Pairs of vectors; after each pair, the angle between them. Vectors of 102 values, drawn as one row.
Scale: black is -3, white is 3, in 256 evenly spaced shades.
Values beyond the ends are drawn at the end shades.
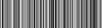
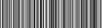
nearly parallel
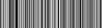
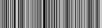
partly opposed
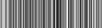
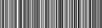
orthogonal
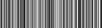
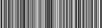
nearly parallel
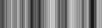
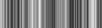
nearly opposite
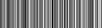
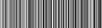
nearly opposite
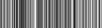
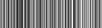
partly aligned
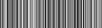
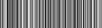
nearly parallel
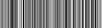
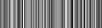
nearly opposite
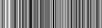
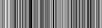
nearly parallel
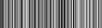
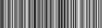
nearly parallel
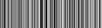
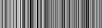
orthogonal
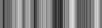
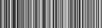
orthogonal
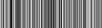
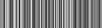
partly aligned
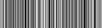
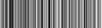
partly aligned
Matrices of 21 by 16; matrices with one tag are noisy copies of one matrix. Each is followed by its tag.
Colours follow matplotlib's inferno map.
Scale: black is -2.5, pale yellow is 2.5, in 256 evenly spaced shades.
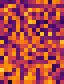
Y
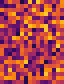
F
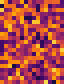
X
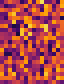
F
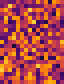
Y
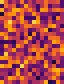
X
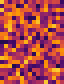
X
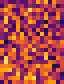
Y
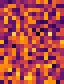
Y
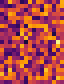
F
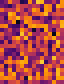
F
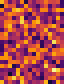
X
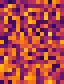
Y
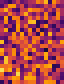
Y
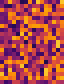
F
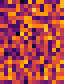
F
